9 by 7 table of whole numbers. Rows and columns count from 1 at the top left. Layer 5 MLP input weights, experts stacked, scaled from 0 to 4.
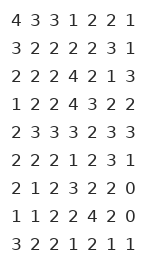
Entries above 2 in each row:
3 2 2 2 5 1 1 1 1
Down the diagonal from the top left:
4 2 2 4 2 3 0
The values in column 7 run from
0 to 3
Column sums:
20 18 20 21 21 19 12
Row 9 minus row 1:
-1 -1 -1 0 0 -1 0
